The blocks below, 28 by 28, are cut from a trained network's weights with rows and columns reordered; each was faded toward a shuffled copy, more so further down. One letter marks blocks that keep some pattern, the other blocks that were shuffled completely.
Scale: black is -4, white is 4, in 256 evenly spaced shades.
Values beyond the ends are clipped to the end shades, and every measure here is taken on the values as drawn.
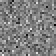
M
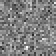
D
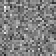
D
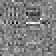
D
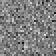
M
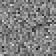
M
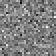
M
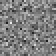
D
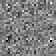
D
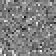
M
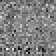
D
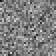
M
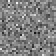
M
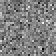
M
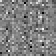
D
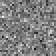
M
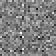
D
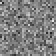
M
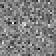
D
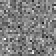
D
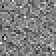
M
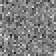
M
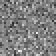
M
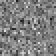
D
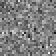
M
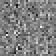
D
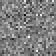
D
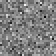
M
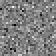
M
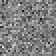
M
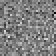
D
